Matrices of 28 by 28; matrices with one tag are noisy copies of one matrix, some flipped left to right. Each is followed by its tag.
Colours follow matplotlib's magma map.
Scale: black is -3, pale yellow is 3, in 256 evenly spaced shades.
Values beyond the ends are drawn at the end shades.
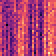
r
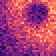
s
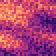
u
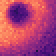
s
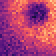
s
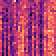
r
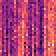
r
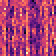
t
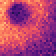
s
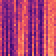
r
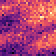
u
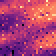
u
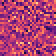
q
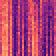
r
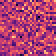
q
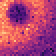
s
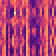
t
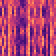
t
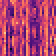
t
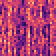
t
